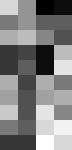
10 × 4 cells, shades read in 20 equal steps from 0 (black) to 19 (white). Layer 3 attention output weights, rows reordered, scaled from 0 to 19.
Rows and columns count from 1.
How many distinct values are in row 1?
4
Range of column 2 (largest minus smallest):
10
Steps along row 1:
down down up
